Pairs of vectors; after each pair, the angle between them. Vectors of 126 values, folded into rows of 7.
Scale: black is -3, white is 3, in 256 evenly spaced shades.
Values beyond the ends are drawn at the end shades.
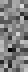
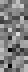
nearly parallel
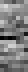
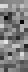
partly aligned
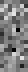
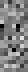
partly aligned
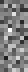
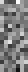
partly opposed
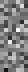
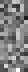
partly aligned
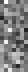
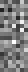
orthogonal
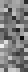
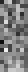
orthogonal
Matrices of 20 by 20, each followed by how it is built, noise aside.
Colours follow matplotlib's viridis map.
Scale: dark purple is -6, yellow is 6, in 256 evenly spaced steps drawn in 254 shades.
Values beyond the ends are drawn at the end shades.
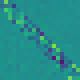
banded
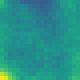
smooth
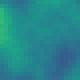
smooth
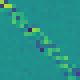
banded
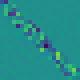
banded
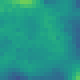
smooth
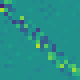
banded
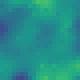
smooth
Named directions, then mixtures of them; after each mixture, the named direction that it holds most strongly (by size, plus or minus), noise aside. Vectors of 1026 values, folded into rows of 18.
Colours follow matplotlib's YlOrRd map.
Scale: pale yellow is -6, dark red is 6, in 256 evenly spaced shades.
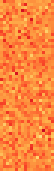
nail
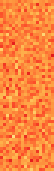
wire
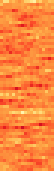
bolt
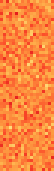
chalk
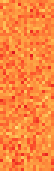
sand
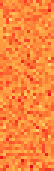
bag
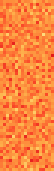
wire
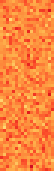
bag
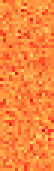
nail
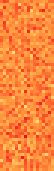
sand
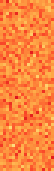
chalk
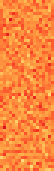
bag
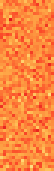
bag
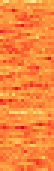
bolt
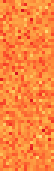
nail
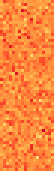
nail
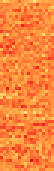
wire
